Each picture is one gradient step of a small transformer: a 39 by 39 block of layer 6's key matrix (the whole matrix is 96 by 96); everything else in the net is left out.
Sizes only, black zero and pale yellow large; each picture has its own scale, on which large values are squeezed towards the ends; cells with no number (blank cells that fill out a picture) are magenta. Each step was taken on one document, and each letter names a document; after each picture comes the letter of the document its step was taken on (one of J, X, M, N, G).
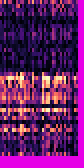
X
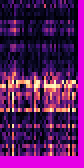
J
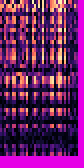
X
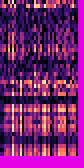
J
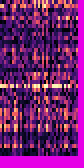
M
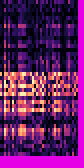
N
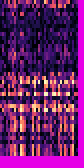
J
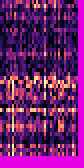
J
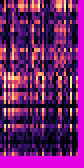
X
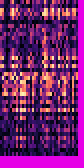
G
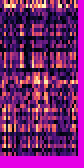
M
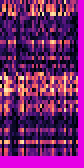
N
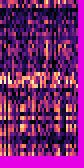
J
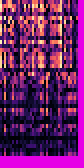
X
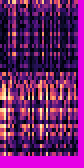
M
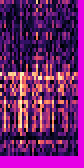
N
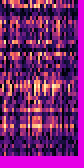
M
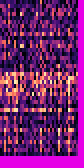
G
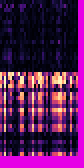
X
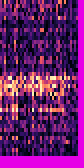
G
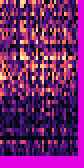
N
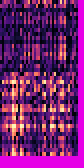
J
